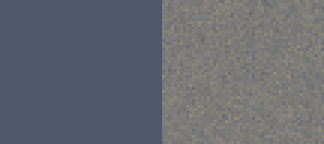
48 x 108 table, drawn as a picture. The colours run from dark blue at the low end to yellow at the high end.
It is made of 1 by 2 panels. Panel 1,1: low, flat. Panel 1,2: middling, fine-grained, faint in contrast.
